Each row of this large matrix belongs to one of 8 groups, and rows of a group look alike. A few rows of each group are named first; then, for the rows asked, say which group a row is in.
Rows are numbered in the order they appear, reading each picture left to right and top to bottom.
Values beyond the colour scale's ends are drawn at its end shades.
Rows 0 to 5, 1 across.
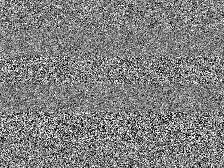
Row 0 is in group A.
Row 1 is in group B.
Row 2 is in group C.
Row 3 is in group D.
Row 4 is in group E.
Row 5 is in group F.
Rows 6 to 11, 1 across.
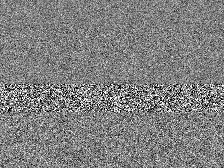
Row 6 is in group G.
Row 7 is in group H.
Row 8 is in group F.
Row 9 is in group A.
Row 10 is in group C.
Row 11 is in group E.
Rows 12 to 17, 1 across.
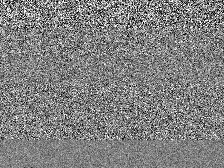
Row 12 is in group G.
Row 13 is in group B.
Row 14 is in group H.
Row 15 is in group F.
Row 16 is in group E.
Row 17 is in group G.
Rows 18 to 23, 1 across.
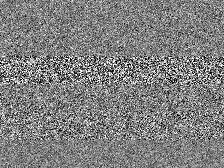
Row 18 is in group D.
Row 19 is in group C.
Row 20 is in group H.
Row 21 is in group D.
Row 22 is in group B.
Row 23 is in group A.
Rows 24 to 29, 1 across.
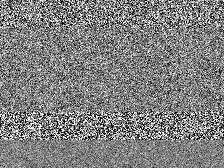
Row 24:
H
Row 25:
H
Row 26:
D
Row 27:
D
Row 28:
B
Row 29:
F
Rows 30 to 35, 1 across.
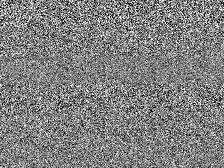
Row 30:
H
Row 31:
F
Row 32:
E
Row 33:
D
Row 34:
E
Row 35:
F
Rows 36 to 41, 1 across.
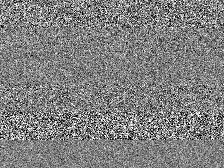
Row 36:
E
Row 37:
G
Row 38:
E
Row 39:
C
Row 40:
F
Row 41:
H
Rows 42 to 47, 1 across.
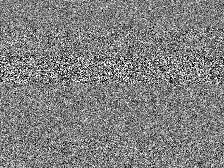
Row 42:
F
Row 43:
G
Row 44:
H
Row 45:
E
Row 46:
A
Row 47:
F
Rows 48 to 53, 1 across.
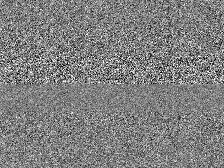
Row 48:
D
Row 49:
D
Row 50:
C
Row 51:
C
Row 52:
D
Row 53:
B
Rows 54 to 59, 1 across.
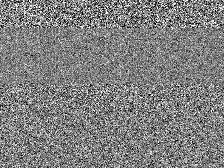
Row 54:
E
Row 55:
G
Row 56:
G
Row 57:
F
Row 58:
E
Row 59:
A
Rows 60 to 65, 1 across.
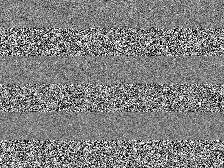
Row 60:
F
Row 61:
A
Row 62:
E
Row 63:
D
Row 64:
H
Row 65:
B
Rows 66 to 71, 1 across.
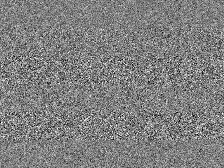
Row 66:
A
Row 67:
D
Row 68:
A
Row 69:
B
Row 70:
A
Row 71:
E
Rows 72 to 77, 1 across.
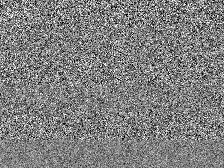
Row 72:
G
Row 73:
A
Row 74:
A
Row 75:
D
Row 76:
E
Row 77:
B
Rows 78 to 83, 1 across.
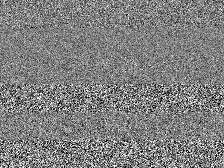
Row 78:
G
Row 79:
E
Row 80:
F
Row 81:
D
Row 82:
E
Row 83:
F
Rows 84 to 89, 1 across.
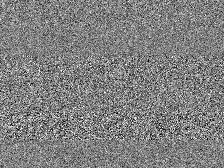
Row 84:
B
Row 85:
F
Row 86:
G
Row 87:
H
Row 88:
C
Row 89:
E
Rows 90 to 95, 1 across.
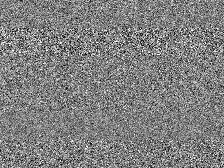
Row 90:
F
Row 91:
B
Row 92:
C
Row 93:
H
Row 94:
D
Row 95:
D
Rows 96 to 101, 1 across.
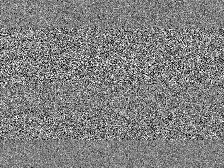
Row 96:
E
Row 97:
H
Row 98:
F
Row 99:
G
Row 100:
E
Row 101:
G
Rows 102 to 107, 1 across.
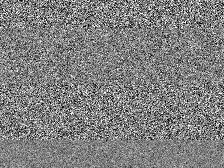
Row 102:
F
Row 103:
D
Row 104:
C
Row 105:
H
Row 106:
D
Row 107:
F
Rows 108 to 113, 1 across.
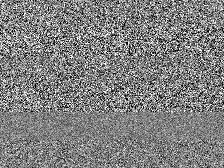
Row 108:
E
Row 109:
G
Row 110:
D
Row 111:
G
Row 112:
F
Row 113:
C
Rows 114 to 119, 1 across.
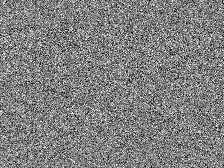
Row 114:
G
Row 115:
H
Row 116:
G
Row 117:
F
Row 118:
D
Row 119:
C
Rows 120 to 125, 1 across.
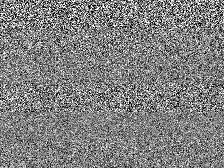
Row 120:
F
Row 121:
H
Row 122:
G
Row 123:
G
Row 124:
C
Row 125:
F
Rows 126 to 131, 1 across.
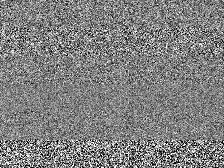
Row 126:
H
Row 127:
B
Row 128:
G
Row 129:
G
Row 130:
B
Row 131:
G
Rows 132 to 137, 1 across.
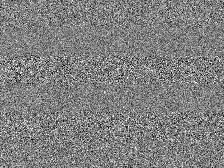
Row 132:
H
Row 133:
G
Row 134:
C
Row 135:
H
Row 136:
G
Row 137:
F
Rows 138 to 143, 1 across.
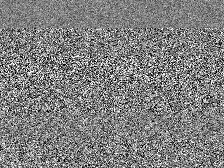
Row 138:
D
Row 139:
D
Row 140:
F
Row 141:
A
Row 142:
A
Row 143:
B
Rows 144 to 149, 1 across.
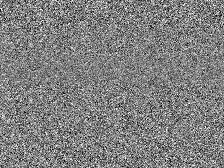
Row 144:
D
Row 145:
C
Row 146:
A
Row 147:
C
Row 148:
B
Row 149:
E
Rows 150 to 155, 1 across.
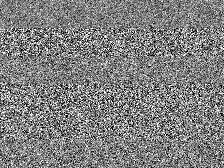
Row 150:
D
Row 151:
A
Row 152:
F
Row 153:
H
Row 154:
H
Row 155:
D
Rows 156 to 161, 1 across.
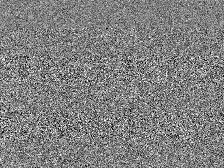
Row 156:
C
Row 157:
F
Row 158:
B
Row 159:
F
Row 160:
H
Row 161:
B
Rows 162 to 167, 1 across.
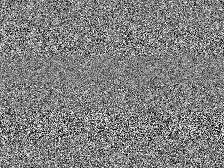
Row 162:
H
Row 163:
B
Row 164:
A
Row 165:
A
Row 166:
D
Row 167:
G
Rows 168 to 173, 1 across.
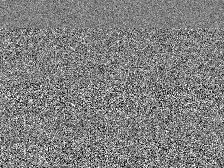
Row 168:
H
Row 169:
C
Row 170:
G
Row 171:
C
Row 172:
E
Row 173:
E
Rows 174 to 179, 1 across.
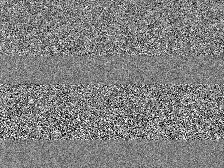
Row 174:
A
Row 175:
B
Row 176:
G
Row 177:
C
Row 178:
H
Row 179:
B
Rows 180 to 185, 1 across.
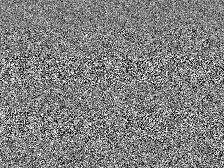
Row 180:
E
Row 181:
A
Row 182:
B
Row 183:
A
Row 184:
B
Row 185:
D
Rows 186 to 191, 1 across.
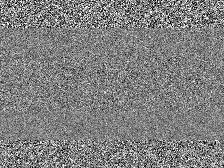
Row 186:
A
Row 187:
F
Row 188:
E
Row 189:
H
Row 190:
E
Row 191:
C
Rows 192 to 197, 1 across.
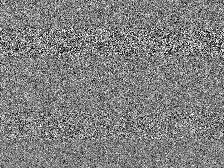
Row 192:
G
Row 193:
D
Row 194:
H
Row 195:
G
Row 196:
B
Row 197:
E
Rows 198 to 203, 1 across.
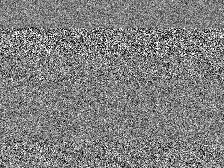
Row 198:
G
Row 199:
E
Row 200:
D
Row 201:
E
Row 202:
H
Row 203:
E
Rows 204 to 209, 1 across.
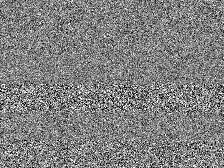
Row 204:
D
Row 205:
H
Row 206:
G
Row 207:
H
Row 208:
H
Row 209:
C
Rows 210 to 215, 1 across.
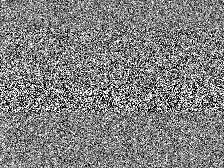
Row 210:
H
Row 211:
C
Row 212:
G
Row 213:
A
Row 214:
C
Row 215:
B
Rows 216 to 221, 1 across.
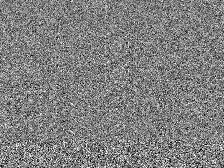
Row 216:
D
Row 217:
G
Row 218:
G
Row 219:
C
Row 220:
C
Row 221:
E
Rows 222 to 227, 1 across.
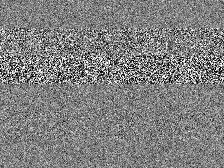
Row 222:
H
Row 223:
B
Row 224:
D
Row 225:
H
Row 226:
C
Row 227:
E
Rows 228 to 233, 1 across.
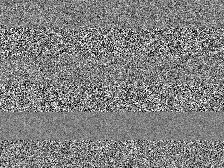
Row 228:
E
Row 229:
A
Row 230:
G
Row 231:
B
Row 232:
E
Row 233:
F
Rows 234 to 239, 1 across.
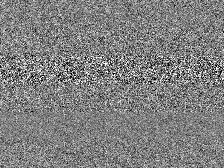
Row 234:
B
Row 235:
G
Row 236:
D
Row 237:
G
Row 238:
E
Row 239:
E
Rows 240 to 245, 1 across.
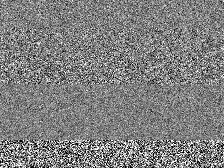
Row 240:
H
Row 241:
A
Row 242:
A
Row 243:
D
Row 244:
D
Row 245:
F
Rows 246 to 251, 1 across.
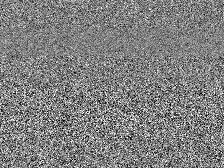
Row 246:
F
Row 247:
C
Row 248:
H
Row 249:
E
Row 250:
F
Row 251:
D
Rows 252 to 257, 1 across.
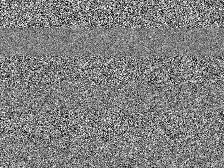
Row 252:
H
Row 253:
F
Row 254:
A
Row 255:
A
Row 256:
H
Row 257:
F
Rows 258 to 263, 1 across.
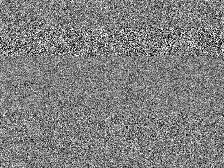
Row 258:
D
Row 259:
D
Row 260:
G
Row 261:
B
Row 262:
G
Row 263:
F
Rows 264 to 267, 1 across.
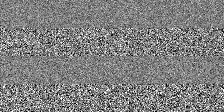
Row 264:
F
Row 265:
G
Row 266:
H
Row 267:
G
